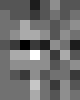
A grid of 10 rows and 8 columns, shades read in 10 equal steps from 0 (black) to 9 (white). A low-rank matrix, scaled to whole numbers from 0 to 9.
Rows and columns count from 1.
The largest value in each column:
4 6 6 9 5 5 6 5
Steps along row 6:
up same up down down up down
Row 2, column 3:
3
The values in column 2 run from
2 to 6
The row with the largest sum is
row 6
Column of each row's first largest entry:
6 1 3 3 6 4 2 4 4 4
